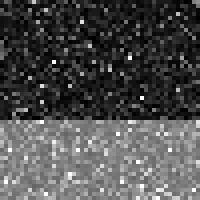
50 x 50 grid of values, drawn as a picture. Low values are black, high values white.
There are no regular stripes. Overall the values sit about 30% of the way up the scale. A horizontal seam about 60% of the way down splits the table, and the bottom part is higher.
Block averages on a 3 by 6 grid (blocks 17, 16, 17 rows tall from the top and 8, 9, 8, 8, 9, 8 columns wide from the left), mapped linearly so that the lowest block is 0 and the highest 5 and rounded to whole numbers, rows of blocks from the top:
000000
111111
555555
